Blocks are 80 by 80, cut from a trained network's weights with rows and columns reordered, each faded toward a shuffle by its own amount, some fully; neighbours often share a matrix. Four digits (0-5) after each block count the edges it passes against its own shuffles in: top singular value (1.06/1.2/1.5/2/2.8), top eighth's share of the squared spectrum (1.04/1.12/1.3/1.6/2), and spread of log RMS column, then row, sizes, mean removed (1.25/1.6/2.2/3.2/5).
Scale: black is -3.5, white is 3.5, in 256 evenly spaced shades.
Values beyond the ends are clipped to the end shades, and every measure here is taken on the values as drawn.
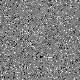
2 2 0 1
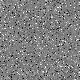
0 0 0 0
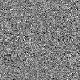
3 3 1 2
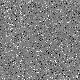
0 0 0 0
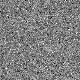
1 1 0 0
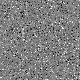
0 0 0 0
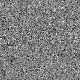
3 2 0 1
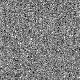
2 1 0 0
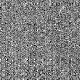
3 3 1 2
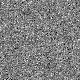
0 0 0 0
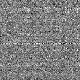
3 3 1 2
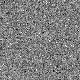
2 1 0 0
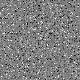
1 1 0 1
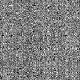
3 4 1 2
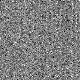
2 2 0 1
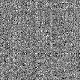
3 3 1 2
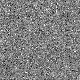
1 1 0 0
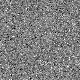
1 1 0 0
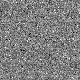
1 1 0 0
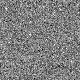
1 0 0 0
